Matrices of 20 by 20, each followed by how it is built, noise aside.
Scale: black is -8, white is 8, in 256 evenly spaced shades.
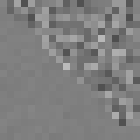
upper triangular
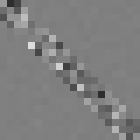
banded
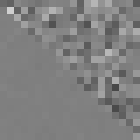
upper triangular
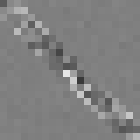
banded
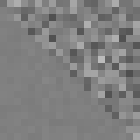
upper triangular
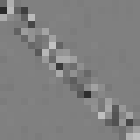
banded
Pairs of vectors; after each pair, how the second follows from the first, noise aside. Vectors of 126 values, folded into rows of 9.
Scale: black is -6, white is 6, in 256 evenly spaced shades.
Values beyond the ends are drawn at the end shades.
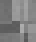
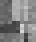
scaled up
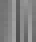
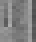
wrapped around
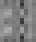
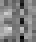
scaled up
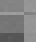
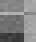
scaled up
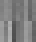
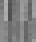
wrapped around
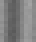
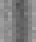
wrapped around
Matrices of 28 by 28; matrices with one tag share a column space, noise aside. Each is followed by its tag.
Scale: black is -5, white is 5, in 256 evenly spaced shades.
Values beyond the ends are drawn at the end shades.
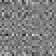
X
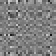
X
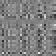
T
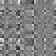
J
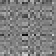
X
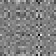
X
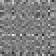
X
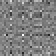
X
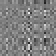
J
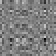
J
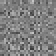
J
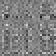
T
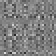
T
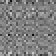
X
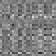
T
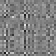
T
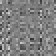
J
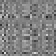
T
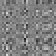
J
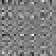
X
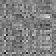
T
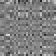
X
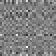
X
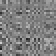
J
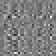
T
